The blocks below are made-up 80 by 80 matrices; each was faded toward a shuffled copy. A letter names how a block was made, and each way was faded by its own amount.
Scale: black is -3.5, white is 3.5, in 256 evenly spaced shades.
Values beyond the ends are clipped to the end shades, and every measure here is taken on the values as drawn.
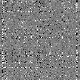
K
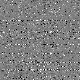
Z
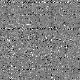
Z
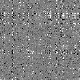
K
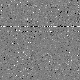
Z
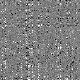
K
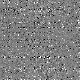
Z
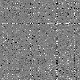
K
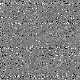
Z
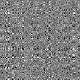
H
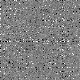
Z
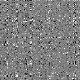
K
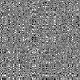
H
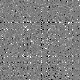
K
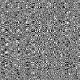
H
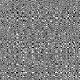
H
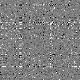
K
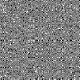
H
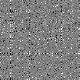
K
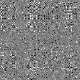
K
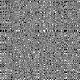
H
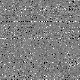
Z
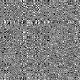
H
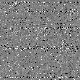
Z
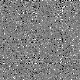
Z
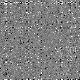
K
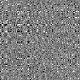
H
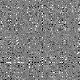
K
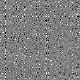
K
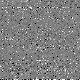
Z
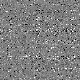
Z
